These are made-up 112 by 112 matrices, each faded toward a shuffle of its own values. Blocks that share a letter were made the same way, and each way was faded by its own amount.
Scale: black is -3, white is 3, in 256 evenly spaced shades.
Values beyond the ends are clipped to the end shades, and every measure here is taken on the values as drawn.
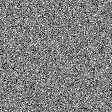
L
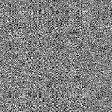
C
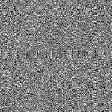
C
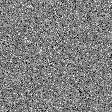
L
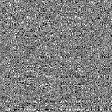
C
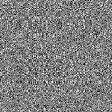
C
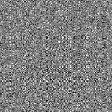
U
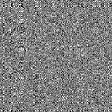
U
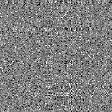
C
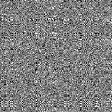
U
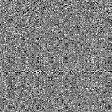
C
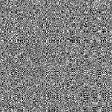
U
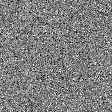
L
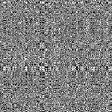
U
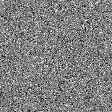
L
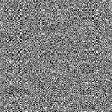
U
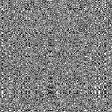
U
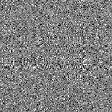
C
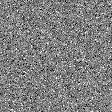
L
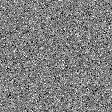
L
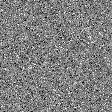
L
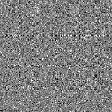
C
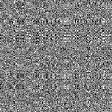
U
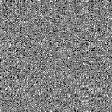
C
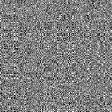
U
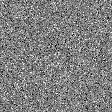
L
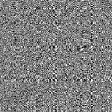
U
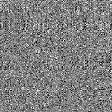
C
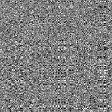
U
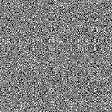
C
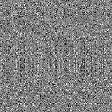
C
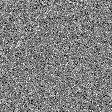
L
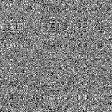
C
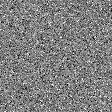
L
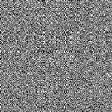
U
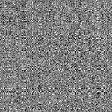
U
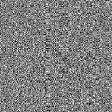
U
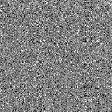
C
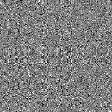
C
